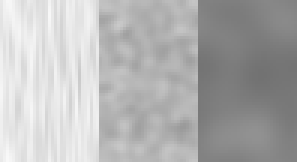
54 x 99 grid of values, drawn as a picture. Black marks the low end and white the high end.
The table splits into one row of 3 panels. Panel 1,1: very high, streaked downward, faint in contrast. Panel 1,2: high, blotchy, faint in contrast. Panel 1,3: middling, smooth, faint in contrast.
